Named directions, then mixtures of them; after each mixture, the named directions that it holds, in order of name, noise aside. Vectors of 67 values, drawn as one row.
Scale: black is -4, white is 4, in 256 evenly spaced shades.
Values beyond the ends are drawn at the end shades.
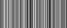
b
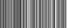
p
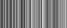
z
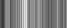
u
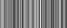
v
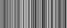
b, u, z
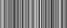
v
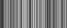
b, u, z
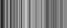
u, z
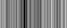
u, v, z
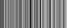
b, p, v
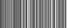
p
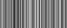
p, v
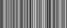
b, z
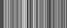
b, u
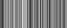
b, u, v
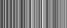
z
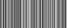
p, z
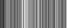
p, u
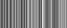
z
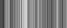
u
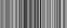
u, v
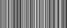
b, p, v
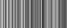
z
